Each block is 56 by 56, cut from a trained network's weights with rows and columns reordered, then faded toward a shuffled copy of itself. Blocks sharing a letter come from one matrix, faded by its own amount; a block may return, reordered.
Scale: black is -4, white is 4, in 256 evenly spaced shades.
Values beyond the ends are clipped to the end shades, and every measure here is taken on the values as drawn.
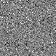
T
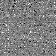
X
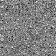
T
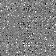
X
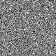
T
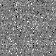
X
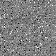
X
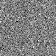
T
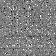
X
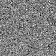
T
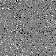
X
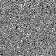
T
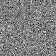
T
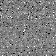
X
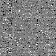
X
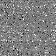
X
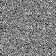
T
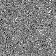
T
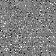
X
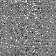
X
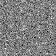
T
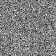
T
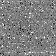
X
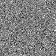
T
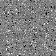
X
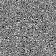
T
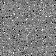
X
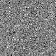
T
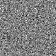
T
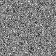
T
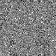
T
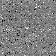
X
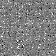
X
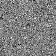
T
